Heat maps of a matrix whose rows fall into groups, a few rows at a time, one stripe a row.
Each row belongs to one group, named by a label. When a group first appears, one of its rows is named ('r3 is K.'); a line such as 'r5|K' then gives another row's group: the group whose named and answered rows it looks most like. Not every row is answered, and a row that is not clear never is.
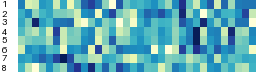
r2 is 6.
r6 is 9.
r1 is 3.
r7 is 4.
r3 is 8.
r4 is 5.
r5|5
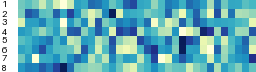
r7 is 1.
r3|9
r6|6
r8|4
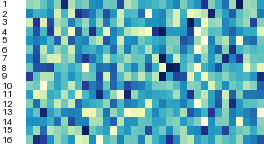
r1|5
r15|9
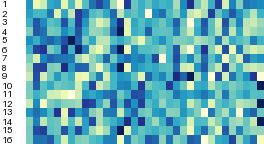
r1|3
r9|6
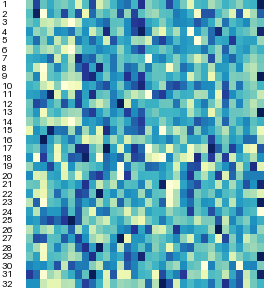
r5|6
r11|6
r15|9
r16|8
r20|3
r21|1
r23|1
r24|8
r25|4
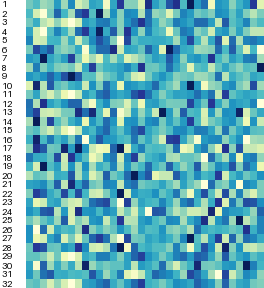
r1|6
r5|3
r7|8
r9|4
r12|8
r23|3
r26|1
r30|1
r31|6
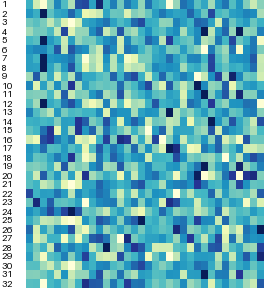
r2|8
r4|5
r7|8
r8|8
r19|5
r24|4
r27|3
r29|1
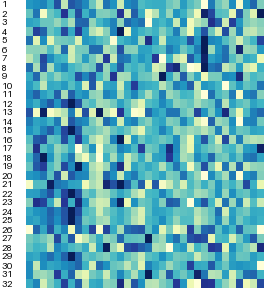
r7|9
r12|4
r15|4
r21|9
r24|4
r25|4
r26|9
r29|4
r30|8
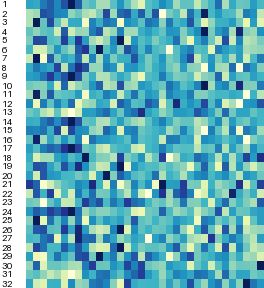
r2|9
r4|5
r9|4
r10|5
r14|4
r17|4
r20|9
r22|6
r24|4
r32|3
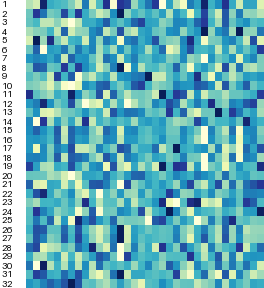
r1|9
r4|5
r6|1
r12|8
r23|1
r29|3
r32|4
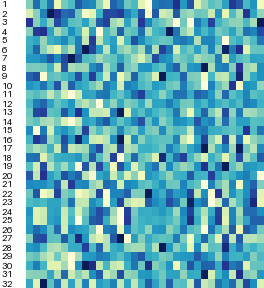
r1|6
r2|9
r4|8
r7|4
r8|5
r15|1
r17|5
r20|8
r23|6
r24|3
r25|3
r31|5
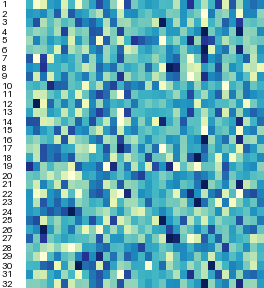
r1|3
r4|5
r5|9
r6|5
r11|3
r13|3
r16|5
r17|9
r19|6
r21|5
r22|3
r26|8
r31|3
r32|5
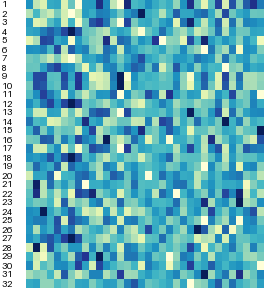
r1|3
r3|3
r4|4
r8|9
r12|4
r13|3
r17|3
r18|4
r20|6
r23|5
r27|4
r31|5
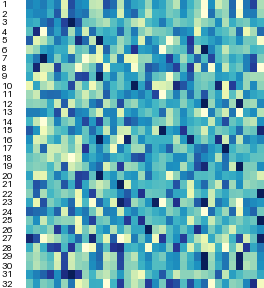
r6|9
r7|8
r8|6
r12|5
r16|3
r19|5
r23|9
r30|5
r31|4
